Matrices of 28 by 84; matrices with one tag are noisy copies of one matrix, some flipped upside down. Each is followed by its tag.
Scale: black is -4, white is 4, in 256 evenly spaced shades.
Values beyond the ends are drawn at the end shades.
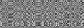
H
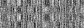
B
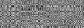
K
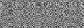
H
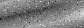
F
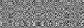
H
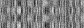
B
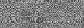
K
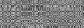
K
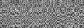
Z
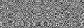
H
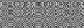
H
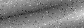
F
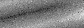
F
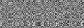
H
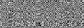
H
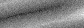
F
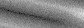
F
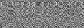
H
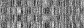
B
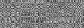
K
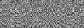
Z
